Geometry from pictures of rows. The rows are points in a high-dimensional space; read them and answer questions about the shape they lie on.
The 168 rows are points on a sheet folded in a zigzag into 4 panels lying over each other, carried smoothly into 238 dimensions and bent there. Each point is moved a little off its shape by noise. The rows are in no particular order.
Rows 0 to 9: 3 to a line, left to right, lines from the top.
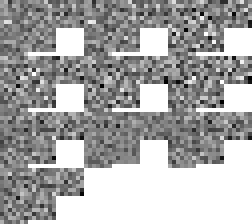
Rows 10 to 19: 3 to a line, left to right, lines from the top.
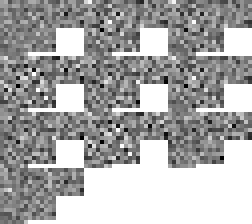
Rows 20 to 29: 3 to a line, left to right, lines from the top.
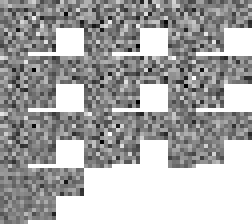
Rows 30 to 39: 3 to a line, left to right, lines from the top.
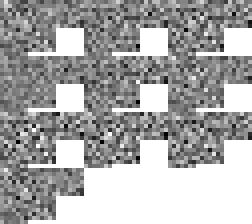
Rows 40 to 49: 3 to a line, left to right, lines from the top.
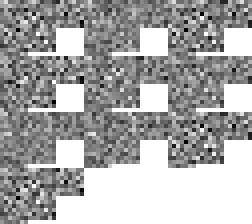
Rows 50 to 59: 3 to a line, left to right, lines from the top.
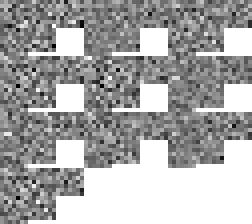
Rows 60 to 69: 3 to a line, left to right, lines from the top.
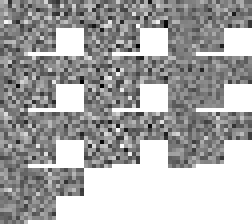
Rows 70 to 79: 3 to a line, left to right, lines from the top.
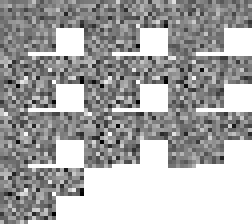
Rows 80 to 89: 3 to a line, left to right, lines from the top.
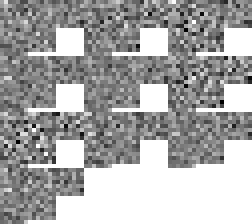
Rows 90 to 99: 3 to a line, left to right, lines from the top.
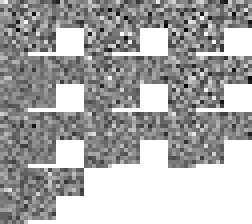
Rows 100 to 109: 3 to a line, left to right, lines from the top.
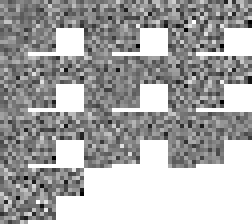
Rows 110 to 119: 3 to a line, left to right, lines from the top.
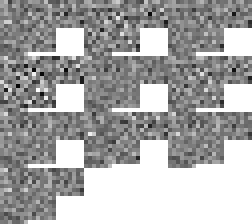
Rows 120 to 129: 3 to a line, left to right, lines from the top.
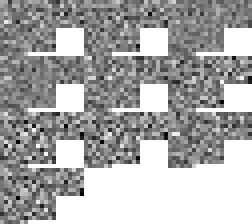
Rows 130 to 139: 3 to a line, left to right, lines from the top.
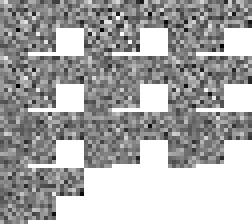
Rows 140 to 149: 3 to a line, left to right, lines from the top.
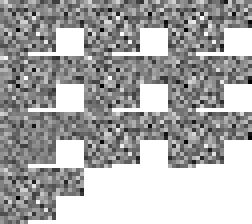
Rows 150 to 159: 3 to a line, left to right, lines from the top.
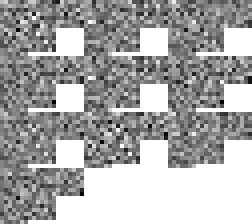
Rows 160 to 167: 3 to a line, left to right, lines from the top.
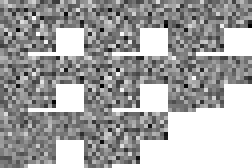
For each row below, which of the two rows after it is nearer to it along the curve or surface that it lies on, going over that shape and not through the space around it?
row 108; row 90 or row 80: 80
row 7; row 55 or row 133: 55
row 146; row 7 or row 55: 7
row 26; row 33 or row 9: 33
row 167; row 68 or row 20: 20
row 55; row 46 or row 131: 46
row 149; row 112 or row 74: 112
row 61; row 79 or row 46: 79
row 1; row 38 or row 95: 95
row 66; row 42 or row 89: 89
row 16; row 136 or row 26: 136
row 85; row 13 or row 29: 13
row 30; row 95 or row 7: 7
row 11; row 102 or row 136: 102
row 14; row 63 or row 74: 74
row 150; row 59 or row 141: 141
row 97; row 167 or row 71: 167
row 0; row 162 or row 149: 149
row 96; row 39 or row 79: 39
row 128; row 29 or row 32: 29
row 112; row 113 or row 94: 94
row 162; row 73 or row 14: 73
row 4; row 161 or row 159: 161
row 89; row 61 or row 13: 13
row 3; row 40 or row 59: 40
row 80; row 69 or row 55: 55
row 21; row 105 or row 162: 105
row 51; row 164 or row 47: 47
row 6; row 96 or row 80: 80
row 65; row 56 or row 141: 56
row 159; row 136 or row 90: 136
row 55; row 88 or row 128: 128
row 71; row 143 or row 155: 155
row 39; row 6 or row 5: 6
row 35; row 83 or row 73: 83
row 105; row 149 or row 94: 149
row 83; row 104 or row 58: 104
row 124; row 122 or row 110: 110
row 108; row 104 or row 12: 104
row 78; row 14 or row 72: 72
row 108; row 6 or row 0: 0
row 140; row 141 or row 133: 133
